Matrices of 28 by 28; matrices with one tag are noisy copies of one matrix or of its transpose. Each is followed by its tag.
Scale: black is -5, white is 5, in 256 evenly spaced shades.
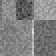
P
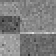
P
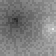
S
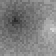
S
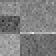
P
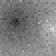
S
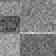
P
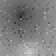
S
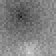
S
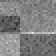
P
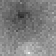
S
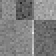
P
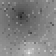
S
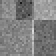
P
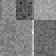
P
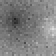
S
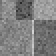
P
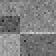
P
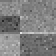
P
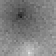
S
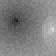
S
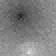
S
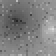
S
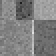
P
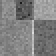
P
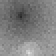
S
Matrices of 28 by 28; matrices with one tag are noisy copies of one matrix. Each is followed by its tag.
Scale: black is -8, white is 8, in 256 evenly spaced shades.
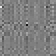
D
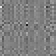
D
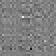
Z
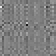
D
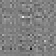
Z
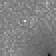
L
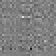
Z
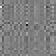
D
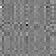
D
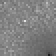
L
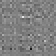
Z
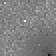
L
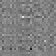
Z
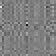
D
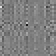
D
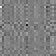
D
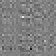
Z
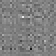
Z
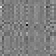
D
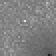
L
